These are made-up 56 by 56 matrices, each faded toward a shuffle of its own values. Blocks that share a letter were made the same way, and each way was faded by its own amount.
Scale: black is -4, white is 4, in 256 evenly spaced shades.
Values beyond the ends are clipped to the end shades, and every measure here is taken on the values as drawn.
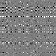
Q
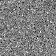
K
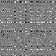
Q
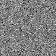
K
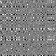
Q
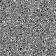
K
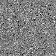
K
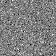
K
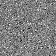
K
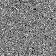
K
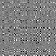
Q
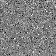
K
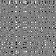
Q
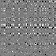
Q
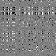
Q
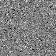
K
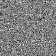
K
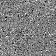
K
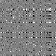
Q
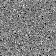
K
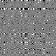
Q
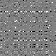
Q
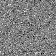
K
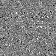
K
